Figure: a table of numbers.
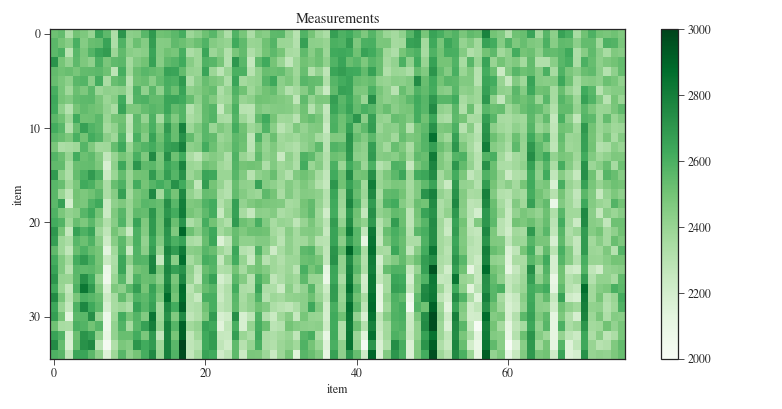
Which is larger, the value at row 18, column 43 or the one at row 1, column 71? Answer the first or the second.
the second
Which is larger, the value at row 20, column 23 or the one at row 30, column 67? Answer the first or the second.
the second
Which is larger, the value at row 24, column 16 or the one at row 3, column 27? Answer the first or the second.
the second
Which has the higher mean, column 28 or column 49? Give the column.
49
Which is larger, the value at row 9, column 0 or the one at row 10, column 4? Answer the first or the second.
the second
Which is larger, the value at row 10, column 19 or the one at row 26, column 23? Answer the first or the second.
the first
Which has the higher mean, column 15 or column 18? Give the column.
15
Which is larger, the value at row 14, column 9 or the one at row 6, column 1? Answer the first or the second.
the first
